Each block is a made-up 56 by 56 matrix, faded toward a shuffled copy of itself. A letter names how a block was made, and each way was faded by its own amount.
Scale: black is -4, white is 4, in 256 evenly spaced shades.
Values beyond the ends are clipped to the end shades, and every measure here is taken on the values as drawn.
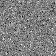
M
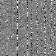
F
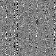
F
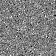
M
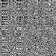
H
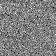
M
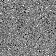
M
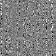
F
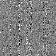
F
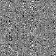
F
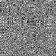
H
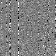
F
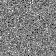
M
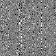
F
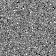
M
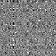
H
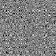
H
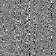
F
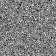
M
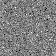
M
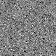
M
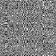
H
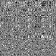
H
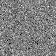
M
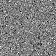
M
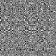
H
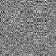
H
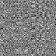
H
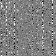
F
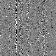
F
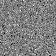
M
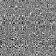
H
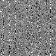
F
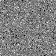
M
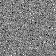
M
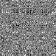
H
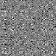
H
